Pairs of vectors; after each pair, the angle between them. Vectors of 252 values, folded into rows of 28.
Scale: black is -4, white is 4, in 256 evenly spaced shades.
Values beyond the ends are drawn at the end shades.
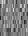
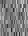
partly opposed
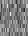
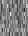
nearly parallel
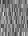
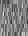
nearly parallel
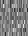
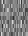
partly aligned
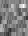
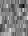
nearly opposite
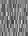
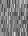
orthogonal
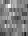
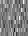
orthogonal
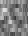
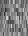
partly opposed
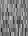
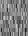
nearly parallel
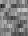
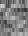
nearly opposite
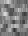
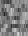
nearly opposite
